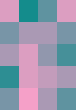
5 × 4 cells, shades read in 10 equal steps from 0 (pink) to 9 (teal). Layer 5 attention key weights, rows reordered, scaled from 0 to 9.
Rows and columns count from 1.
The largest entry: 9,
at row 1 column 2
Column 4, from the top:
1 5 7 3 6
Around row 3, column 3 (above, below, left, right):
3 2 1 7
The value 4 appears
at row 3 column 3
